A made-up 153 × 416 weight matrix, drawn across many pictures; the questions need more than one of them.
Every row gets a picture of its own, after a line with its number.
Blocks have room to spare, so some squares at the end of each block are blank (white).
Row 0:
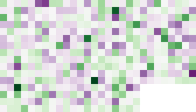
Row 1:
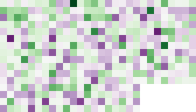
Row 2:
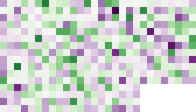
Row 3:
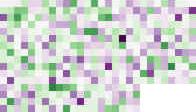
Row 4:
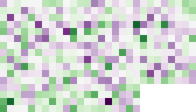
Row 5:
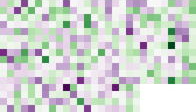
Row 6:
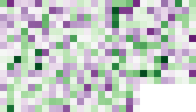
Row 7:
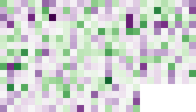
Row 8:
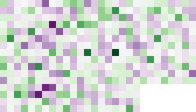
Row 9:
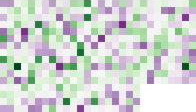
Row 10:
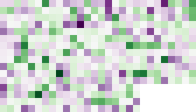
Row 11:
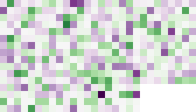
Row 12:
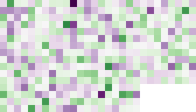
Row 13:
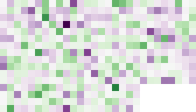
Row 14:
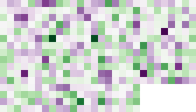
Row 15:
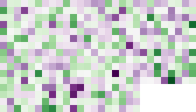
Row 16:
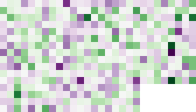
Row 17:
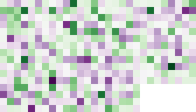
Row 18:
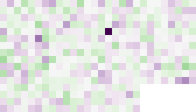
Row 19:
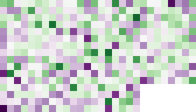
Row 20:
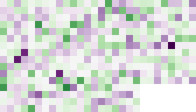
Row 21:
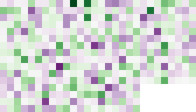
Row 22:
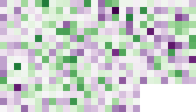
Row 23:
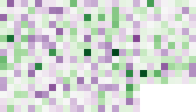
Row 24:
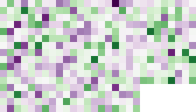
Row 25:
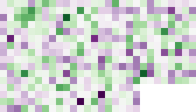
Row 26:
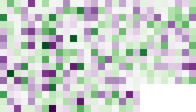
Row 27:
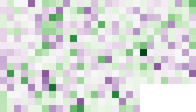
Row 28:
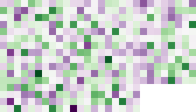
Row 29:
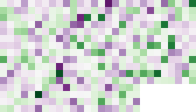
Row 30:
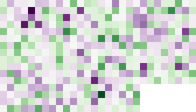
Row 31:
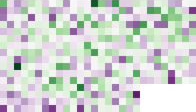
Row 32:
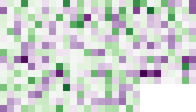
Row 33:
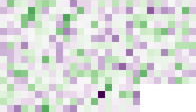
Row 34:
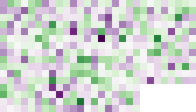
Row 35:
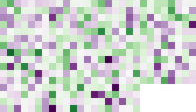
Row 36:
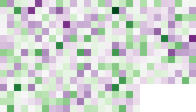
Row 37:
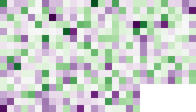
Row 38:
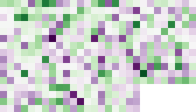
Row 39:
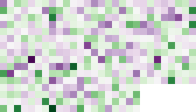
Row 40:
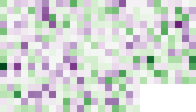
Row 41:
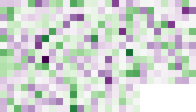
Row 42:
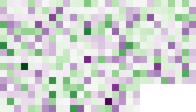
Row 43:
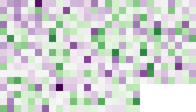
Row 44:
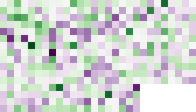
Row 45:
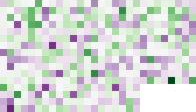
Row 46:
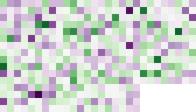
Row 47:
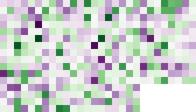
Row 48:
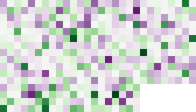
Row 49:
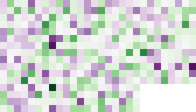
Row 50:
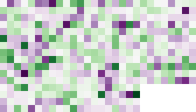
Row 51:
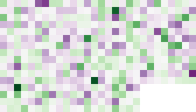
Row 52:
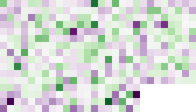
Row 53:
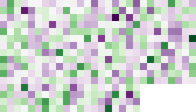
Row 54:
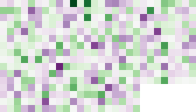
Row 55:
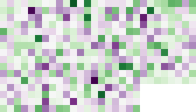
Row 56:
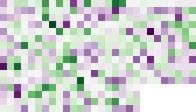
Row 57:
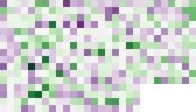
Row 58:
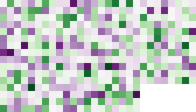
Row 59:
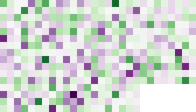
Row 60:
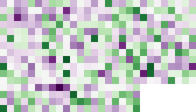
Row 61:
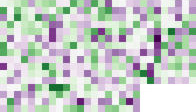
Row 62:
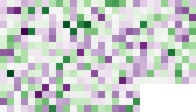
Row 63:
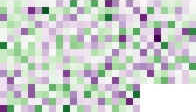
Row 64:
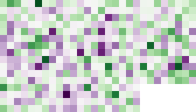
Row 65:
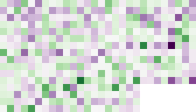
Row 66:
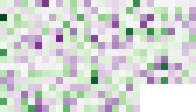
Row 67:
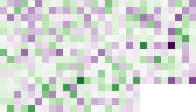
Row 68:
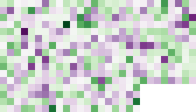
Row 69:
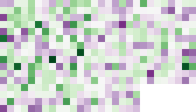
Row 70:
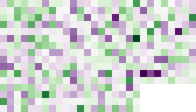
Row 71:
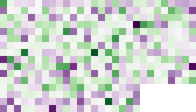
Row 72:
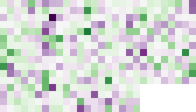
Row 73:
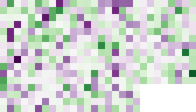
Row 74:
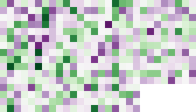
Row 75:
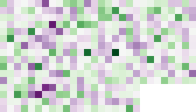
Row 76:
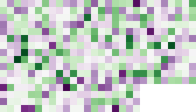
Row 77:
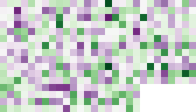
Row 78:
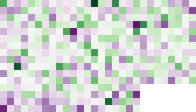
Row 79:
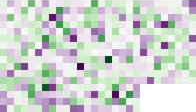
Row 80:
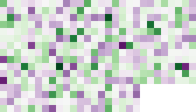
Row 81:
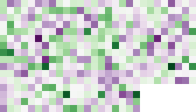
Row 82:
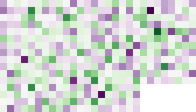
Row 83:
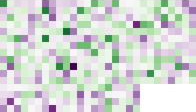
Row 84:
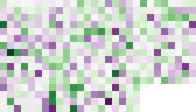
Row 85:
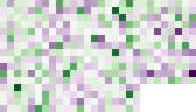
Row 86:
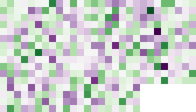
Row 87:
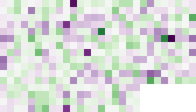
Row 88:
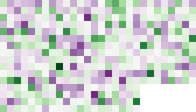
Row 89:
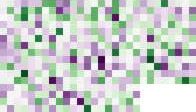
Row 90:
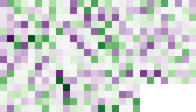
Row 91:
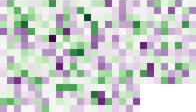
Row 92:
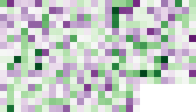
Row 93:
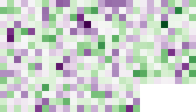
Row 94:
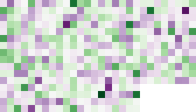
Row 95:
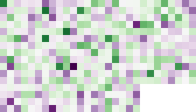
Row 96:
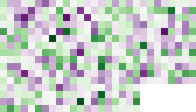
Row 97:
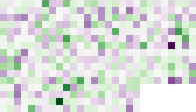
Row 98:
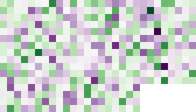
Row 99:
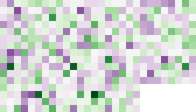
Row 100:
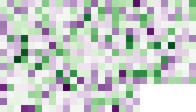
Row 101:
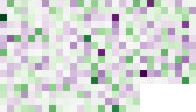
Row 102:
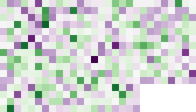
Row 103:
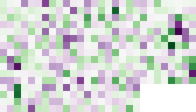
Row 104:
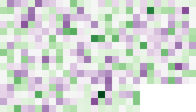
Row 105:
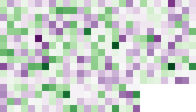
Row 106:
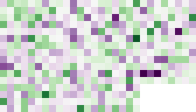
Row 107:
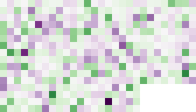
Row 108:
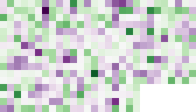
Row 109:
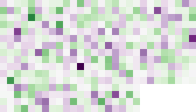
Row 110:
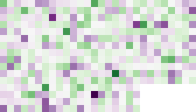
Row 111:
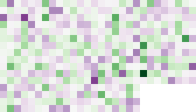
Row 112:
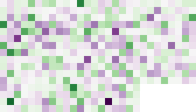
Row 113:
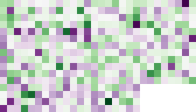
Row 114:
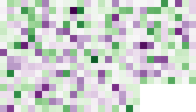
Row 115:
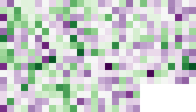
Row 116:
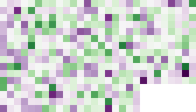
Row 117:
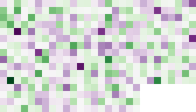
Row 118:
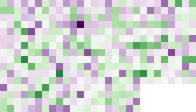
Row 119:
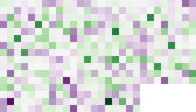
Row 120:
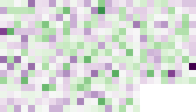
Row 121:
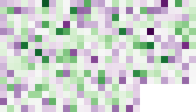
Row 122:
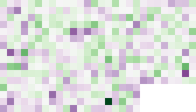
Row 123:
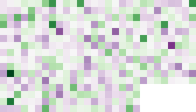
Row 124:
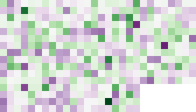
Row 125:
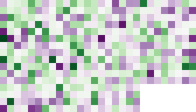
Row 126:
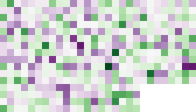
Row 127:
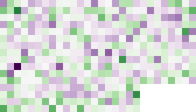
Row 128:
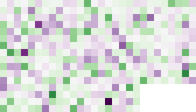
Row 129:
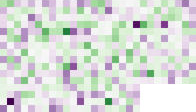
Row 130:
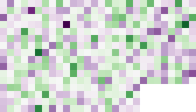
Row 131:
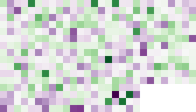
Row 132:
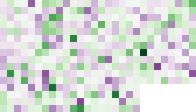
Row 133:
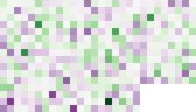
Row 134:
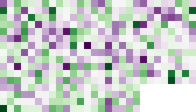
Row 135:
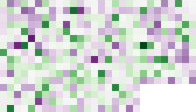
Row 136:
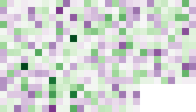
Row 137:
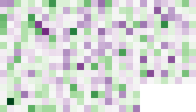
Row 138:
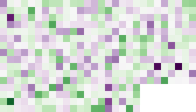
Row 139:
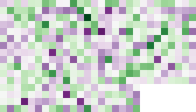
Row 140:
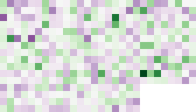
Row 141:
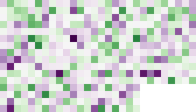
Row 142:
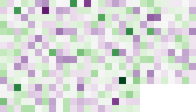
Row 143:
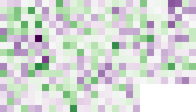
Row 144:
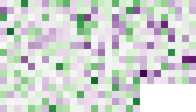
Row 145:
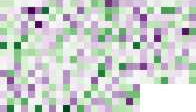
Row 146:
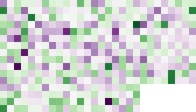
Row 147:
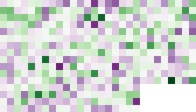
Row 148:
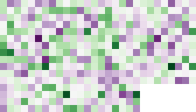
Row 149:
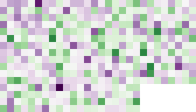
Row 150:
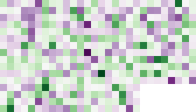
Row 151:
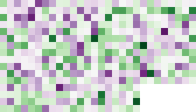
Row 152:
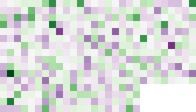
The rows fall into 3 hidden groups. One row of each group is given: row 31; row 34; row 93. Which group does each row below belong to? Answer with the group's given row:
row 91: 34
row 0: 93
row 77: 34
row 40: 93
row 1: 34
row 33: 34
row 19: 31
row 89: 34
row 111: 93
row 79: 31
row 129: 31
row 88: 34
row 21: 34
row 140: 93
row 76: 93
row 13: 93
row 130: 93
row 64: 34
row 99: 31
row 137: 31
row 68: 93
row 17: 34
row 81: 34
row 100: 93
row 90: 93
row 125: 34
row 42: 31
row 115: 34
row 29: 93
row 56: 93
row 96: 34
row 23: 93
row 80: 31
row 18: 34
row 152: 31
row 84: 31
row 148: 34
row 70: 93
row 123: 31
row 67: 93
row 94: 34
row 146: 31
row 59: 34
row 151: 34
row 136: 31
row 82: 34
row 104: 34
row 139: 34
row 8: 93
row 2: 93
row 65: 93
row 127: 31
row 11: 34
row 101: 93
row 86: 34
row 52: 31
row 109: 31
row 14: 34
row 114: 93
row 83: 31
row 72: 31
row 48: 31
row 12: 34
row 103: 93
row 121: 93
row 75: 93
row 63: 34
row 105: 34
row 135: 93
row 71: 31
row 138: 31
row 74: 93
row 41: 34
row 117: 31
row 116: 31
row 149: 34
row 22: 93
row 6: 93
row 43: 34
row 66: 93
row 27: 31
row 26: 31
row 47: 34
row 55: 34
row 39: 31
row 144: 93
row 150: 93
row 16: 93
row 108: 93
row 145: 34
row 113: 31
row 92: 93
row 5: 93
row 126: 34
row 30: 34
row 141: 93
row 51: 93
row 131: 31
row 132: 31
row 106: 93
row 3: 34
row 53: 31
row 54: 34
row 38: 34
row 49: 31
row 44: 34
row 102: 93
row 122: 31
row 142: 93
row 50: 34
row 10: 93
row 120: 31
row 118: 93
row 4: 31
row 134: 31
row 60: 34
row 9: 34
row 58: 34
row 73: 93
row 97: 93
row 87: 93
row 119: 31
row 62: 93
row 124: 31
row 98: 34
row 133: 31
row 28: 31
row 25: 34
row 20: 93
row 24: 93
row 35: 31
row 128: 31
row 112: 31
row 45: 93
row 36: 93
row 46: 93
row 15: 31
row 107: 31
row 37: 31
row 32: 93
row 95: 31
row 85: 93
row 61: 34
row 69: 34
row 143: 34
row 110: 31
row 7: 31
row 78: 31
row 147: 93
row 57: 93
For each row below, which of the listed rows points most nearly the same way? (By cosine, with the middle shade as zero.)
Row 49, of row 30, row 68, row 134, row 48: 48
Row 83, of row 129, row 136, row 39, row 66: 129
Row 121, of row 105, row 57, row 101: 57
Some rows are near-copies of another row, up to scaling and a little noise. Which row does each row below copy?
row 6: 92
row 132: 27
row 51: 0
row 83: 95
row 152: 123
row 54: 21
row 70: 106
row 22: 2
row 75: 8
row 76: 100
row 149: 43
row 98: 86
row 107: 128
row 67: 65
